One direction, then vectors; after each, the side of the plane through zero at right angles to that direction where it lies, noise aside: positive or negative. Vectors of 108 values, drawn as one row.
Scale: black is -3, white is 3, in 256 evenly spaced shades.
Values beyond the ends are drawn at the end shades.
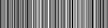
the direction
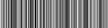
negative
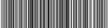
negative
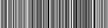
negative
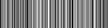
positive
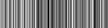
negative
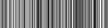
negative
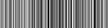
negative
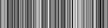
positive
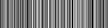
positive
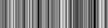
negative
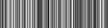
negative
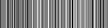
positive
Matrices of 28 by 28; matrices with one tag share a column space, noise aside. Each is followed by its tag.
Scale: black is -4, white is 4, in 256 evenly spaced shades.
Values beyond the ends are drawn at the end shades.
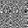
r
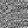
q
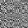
q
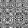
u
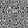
r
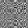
q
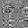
r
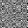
q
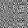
q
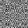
q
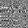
r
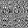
r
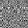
r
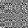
q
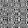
u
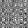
u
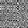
q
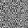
q
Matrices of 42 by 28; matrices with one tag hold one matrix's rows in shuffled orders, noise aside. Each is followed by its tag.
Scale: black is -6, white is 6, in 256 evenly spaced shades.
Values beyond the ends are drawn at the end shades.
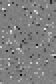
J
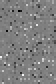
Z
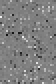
Z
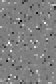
J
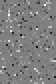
J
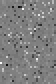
Z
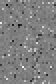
Z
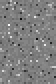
J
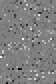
Z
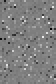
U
